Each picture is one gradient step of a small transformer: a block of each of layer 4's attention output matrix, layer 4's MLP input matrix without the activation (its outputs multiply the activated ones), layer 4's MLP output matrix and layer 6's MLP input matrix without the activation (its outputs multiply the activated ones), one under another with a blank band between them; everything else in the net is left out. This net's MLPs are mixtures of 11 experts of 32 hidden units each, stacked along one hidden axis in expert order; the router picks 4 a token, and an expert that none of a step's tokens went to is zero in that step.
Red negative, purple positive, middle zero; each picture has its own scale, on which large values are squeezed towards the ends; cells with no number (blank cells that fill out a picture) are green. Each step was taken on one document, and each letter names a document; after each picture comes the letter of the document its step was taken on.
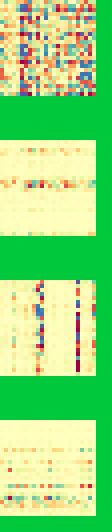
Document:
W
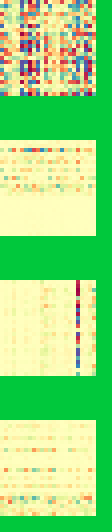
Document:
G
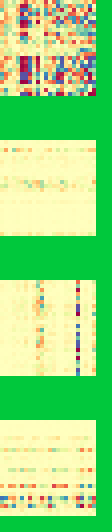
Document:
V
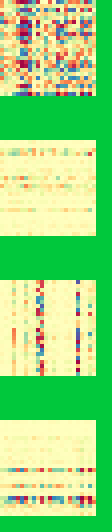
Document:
W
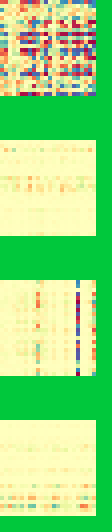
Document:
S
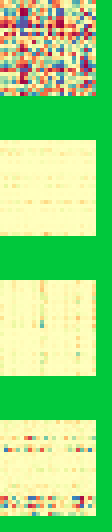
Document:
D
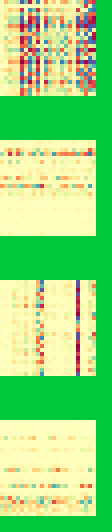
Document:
W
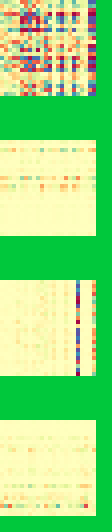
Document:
S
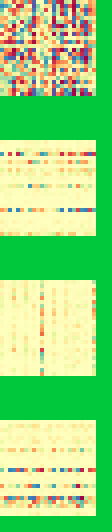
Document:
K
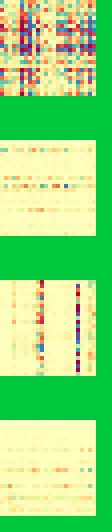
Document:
V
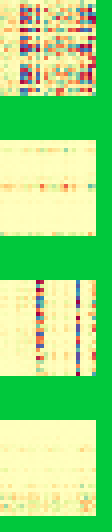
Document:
V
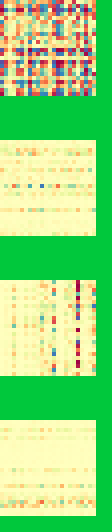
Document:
K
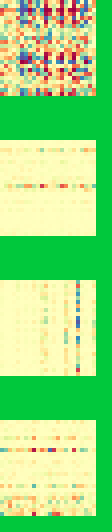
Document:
D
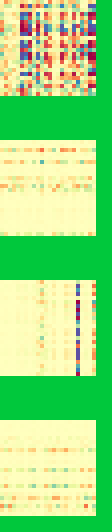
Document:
S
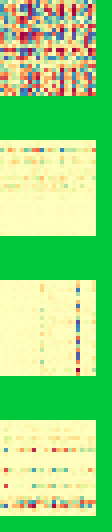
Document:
G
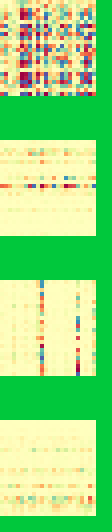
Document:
W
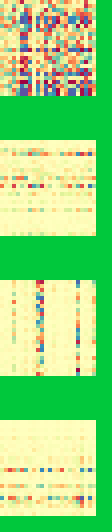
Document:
W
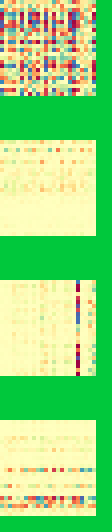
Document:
G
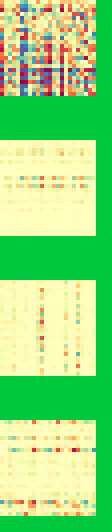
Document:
D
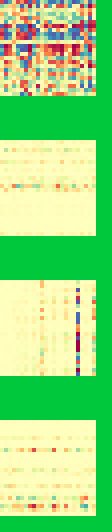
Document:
G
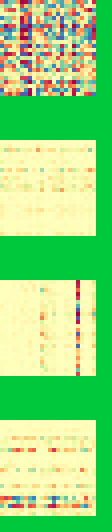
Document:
G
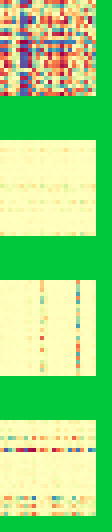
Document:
D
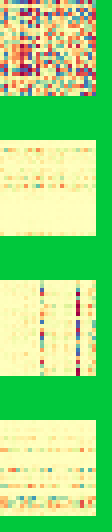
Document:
G
